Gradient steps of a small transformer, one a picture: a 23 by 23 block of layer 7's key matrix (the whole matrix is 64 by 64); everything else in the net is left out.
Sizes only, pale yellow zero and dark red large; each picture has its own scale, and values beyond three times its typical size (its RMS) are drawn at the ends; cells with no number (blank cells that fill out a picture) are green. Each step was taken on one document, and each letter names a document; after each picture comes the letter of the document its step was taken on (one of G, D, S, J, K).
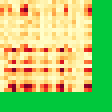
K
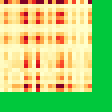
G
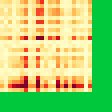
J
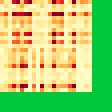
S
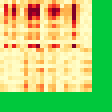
K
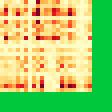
J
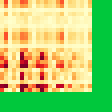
S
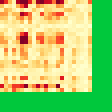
G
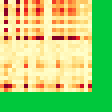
J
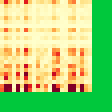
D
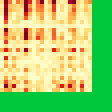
D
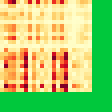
S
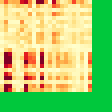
G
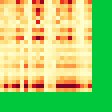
J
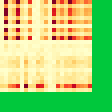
J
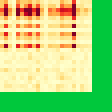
K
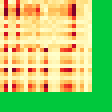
K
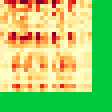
G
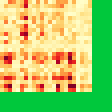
G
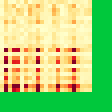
K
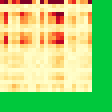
G
